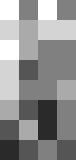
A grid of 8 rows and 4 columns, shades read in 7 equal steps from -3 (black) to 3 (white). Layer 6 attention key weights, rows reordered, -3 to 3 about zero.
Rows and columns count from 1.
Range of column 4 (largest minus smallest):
3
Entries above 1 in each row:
2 3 1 1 1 0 0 0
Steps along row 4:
down up same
